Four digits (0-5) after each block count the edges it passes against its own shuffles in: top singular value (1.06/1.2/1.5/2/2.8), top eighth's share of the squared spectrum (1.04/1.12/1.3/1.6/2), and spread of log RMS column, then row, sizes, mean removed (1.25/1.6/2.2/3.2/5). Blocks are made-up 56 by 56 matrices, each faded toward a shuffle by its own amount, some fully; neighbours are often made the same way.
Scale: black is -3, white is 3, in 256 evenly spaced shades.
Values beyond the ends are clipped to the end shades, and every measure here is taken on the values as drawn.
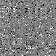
3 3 1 2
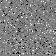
2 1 0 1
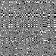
4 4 2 3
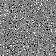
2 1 0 0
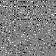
3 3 0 2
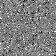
2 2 0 0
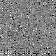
3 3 0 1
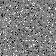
2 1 0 0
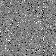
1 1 0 0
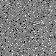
0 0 0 0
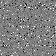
2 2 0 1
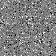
2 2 0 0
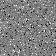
0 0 0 0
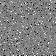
2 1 0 0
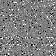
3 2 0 1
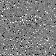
2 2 0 1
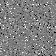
2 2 0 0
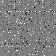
3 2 0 1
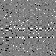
4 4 0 2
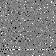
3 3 0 1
